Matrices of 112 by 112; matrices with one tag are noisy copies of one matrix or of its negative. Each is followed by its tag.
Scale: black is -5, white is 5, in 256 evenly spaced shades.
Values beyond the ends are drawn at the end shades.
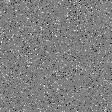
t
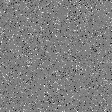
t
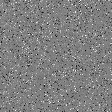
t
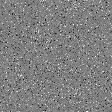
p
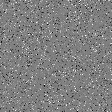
t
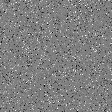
t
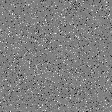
p
